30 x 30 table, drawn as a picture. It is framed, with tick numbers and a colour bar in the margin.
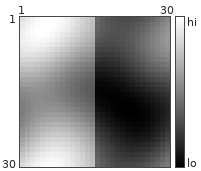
Ninth with the highest average: top left. Stripes: none. Seam: vertical, 50% of the way across, the left part higher. Ninth with the lowest average: middle right. Lone odd cells: none.
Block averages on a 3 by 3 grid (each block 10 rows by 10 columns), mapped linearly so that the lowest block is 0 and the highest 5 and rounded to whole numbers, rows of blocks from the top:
522
310
420
